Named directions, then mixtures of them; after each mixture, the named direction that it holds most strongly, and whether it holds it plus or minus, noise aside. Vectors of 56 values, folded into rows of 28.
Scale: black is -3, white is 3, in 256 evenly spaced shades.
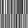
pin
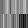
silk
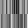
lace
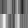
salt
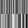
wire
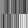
silk, minus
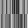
lace, plus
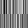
pin, minus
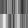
salt, plus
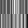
lace, minus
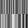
wire, plus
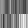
silk, minus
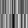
wire, minus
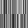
pin, minus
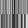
wire, minus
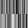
wire, plus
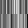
lace, minus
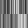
lace, minus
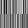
pin, minus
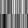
salt, minus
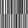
pin, plus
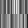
lace, minus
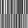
pin, plus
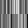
lace, minus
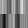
salt, minus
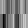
salt, minus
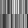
lace, minus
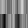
salt, minus
